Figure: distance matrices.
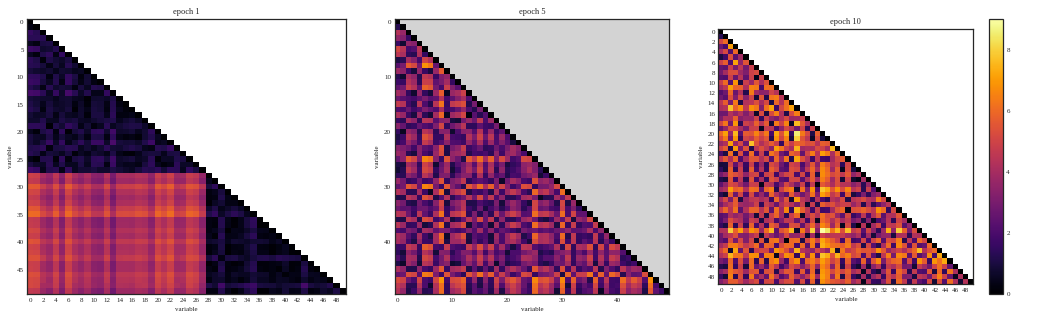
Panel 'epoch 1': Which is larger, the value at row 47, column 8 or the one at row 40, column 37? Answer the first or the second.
the first
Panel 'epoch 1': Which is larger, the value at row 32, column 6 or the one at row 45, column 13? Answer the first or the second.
the first
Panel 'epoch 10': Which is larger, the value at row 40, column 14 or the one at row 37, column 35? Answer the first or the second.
the second
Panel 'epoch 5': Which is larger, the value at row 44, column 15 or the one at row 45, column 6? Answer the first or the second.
the first
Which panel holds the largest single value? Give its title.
epoch 10
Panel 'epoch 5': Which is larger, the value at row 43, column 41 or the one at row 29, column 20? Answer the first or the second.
the second
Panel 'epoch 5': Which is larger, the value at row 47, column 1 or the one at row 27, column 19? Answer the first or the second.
the first
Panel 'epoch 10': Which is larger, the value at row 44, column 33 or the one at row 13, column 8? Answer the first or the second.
the first
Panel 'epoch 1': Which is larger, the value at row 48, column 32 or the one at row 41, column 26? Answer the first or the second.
the second
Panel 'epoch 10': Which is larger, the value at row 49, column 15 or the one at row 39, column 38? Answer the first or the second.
the second
